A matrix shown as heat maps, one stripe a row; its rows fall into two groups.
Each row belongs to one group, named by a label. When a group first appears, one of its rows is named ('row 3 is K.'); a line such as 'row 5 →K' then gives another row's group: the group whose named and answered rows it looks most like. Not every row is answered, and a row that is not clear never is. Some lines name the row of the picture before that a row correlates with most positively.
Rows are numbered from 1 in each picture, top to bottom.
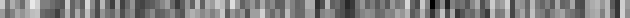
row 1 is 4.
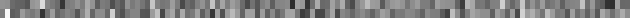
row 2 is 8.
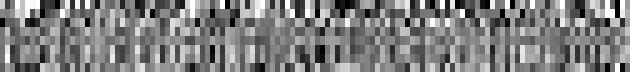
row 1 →4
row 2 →4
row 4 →8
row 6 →8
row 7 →8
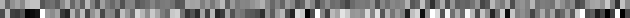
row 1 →4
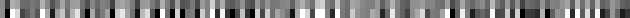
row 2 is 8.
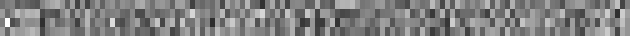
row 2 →4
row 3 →8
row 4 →4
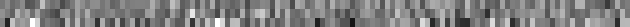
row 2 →4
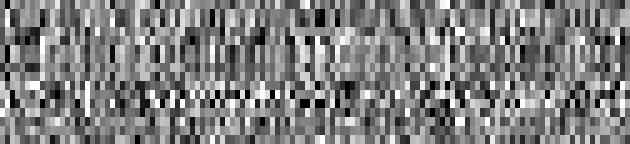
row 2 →8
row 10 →4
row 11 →4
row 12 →8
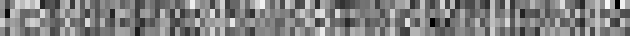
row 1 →4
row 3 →4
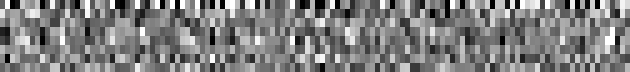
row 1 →8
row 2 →4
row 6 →4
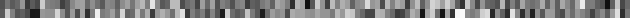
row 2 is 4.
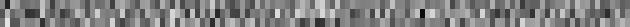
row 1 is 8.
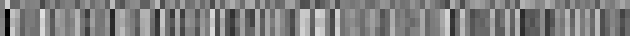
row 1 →8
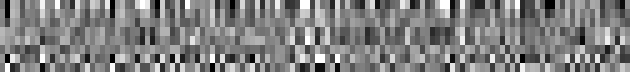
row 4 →4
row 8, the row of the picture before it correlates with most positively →1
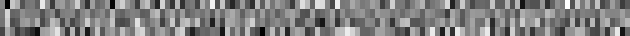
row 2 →8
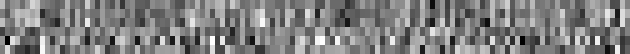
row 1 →4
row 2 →4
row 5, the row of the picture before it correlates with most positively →1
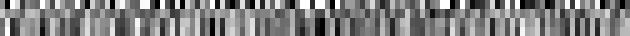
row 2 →4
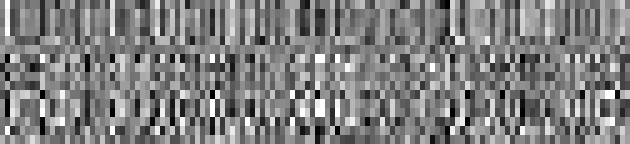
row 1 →8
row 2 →8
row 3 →8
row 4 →8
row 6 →4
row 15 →8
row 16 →4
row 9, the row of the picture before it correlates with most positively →1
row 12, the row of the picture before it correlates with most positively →1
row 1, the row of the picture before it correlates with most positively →4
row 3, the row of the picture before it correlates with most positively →4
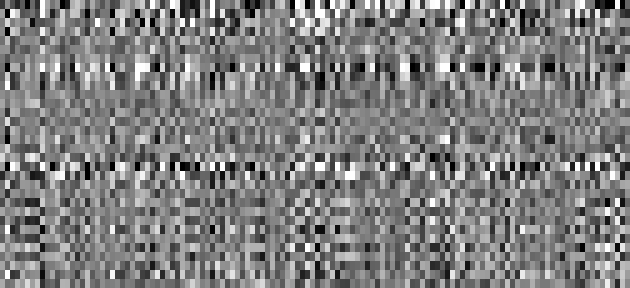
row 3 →4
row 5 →8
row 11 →4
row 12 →4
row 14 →8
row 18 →4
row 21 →8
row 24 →4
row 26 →8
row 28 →4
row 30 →4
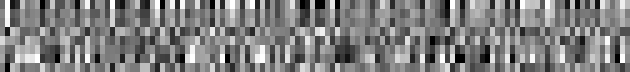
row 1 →8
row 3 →8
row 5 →4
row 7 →4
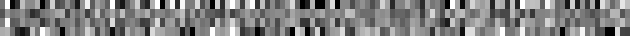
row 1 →8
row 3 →8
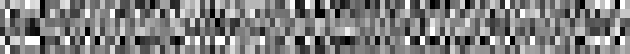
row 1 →4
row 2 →8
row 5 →4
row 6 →8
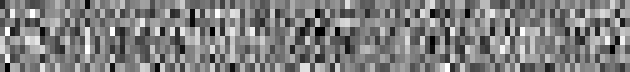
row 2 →4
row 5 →4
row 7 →8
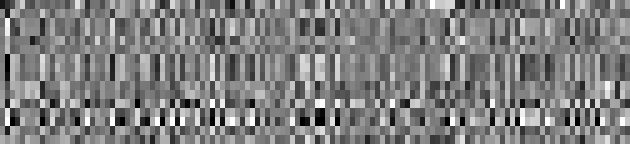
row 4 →8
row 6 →8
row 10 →4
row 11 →4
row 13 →8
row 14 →8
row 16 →4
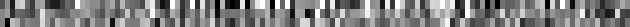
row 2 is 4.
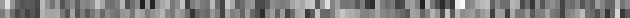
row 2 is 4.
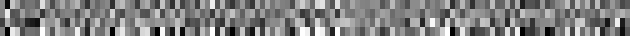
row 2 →8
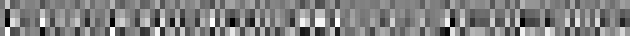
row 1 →8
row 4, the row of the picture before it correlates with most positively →2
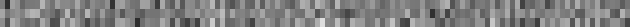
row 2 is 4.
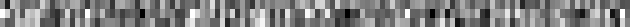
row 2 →4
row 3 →4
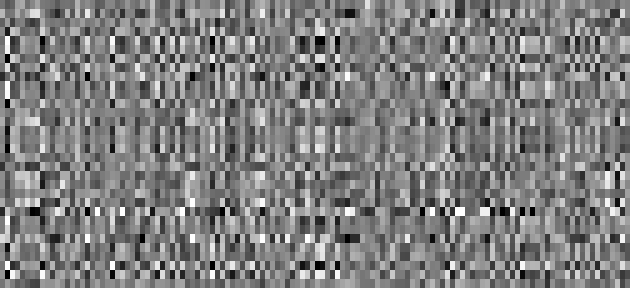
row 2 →4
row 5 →8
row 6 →8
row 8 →8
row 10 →8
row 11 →8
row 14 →4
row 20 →4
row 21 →4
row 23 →4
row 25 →8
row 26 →8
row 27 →4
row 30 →8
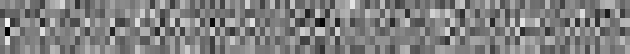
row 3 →8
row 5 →8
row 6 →8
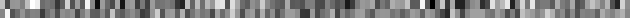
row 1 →4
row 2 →8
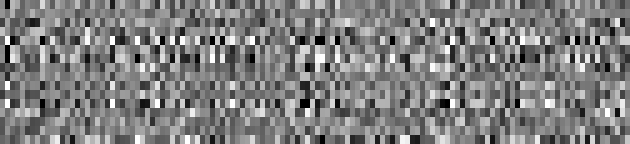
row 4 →4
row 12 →8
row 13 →4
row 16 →8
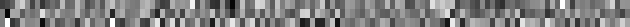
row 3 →8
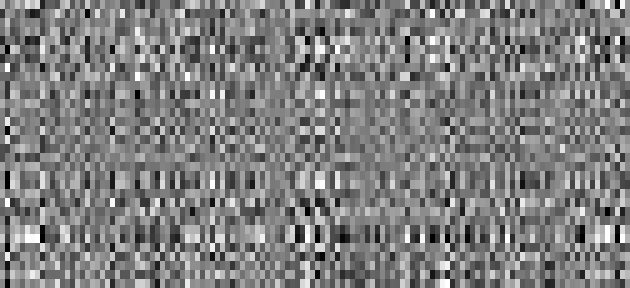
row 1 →4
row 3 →8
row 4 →8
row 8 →8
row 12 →4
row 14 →8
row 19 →4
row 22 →4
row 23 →8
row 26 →4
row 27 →4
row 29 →8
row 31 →4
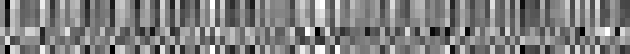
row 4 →4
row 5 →8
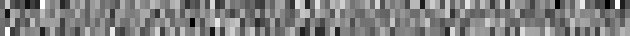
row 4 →8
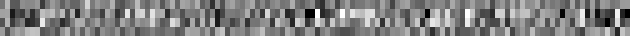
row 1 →8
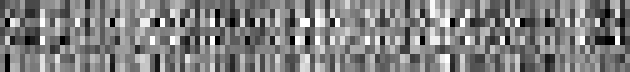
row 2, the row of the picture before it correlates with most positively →3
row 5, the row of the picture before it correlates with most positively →3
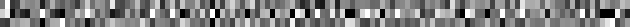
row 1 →8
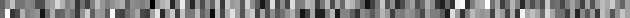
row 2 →8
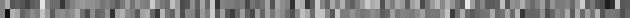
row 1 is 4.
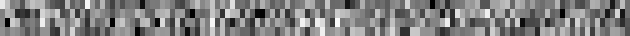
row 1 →4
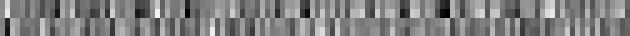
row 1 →8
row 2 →8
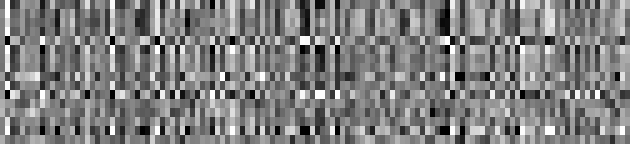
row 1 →8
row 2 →8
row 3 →8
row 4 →8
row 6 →8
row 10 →8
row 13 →4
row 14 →8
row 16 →4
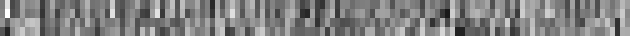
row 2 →8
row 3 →4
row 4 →4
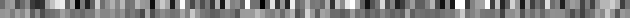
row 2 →4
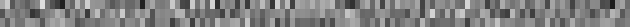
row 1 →4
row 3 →4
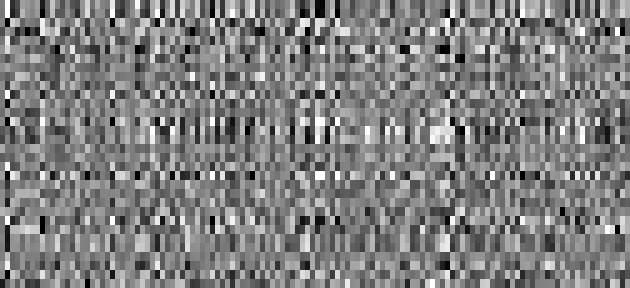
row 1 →8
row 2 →8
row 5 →8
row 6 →8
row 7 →4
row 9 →4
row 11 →8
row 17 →4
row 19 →8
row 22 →4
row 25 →8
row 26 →4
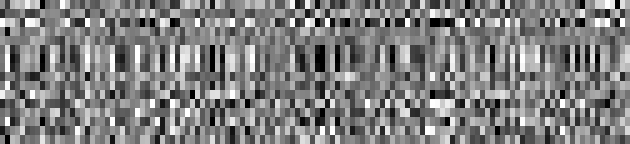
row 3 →4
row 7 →8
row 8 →8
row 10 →8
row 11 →4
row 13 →8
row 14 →8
